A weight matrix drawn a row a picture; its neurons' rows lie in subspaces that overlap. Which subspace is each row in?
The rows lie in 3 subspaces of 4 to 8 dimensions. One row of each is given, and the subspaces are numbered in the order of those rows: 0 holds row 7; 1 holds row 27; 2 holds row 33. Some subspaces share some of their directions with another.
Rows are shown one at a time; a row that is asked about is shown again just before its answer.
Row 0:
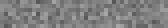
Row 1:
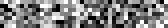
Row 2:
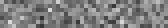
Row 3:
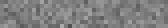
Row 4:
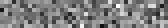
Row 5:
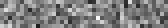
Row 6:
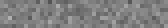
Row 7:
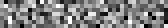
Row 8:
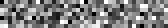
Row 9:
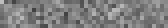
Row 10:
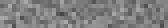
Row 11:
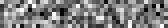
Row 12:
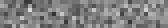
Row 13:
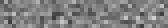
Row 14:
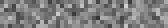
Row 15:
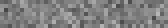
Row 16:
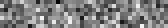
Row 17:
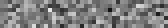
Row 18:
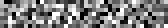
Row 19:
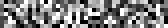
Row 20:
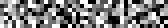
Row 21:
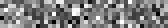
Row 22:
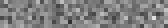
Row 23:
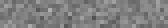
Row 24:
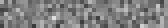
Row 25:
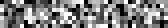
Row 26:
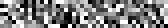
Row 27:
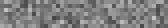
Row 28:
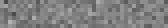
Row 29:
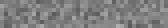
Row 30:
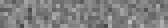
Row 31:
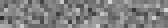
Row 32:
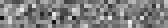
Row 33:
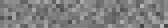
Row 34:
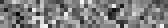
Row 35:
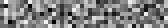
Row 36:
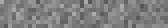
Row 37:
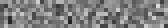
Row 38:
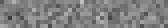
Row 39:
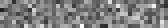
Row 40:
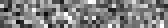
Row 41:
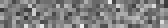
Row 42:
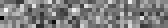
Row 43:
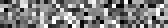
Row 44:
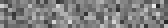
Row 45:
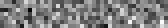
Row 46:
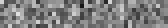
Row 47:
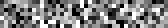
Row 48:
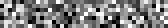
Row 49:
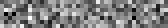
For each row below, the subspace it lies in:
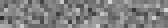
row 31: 0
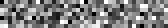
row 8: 0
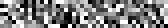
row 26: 0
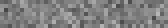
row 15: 1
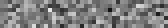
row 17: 2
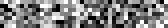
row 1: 0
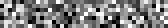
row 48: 2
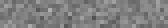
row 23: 2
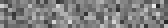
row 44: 0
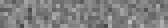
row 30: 1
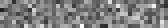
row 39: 1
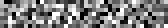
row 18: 0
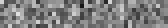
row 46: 0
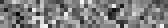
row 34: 2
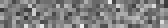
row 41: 1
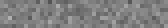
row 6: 0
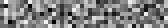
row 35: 2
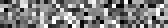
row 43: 1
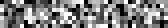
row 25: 1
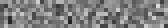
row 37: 0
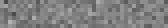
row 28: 2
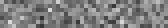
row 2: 2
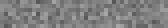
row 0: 1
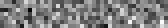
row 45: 1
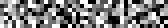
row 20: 2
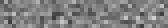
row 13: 0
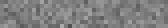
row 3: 2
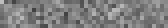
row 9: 2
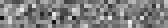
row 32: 0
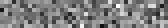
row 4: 1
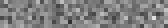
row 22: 0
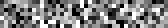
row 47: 2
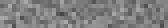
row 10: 2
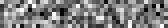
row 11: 2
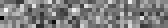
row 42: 0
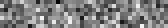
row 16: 2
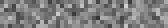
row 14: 0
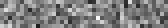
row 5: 2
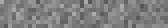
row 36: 0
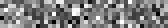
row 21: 0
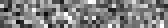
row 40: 2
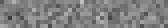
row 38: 2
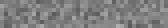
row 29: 1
